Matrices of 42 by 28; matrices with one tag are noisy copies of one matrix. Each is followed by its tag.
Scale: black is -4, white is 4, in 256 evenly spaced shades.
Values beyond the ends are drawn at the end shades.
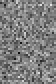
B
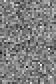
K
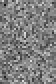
B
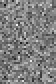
B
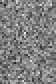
B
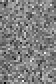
B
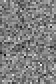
K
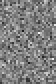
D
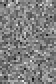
B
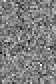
K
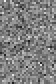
K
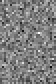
D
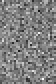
D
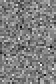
K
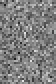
B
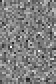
D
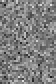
B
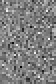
D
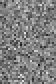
B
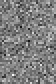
K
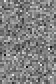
K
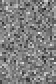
D
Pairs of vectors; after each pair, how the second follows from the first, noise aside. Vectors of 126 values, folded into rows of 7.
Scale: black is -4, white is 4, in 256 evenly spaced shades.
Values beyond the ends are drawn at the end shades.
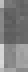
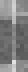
wrapped around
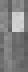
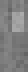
shrunk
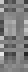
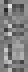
wrapped around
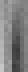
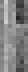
wrapped around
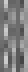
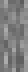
shrunk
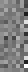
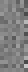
shrunk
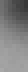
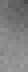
shrunk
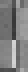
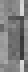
wrapped around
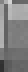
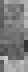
wrapped around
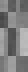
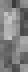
wrapped around
